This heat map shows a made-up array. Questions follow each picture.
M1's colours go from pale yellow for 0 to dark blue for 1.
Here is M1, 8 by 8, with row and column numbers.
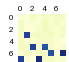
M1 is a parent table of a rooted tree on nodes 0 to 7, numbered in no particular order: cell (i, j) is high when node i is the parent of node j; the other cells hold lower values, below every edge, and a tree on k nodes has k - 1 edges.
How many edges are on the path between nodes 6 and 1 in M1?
3
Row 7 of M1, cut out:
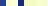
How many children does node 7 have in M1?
2
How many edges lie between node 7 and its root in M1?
1
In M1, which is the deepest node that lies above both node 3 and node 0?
7
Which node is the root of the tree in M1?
6
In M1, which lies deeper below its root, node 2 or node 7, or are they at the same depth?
node 2
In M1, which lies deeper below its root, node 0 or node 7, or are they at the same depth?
node 0
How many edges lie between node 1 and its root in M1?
3
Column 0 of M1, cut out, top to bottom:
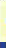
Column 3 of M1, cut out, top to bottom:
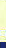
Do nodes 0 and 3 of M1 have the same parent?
yes
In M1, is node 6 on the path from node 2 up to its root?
yes
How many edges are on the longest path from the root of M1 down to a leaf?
3
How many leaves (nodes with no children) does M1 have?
4
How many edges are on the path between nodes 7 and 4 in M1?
3
